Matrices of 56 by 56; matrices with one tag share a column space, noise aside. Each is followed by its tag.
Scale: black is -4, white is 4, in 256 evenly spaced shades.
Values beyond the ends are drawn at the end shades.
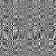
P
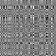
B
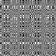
B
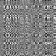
B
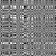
B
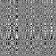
P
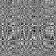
P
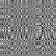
P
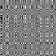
B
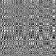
P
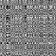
B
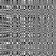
B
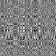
P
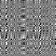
P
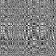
P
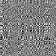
P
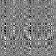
P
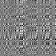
P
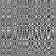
P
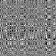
P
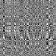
P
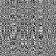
P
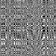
P
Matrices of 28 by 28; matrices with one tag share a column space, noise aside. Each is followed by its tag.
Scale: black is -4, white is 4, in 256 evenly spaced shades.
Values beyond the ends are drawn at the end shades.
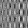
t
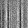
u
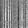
u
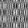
t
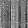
u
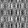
t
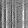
u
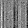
u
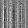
u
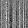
u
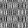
t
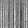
u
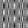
t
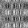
t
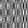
t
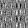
t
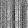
u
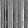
u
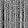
u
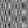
t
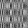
t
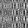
t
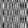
t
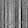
u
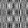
t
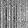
u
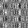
t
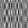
t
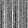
u
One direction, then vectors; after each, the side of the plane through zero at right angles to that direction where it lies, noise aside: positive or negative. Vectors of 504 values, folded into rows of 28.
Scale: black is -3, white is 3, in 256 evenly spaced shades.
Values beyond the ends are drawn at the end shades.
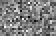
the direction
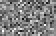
negative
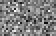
positive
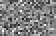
negative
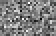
positive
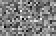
negative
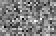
negative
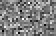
positive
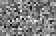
negative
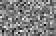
positive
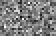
positive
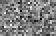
positive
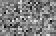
negative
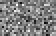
positive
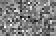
positive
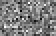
positive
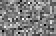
positive
